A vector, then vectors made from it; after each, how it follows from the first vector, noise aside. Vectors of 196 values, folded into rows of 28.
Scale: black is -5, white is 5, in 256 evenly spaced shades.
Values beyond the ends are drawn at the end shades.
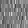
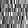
scaled up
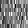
scaled up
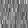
wrapped around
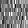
scaled up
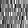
scaled up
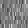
wrapped around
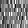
scaled up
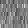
wrapped around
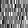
scaled up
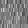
wrapped around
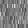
wrapped around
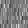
wrapped around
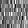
scaled up
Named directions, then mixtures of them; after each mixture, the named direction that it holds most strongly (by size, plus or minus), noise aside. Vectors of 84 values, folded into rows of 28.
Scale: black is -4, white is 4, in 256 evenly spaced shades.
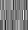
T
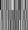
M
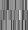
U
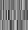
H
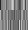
M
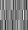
T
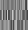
H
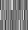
T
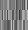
U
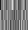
M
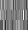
T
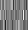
T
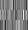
T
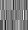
T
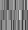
U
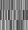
H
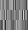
T
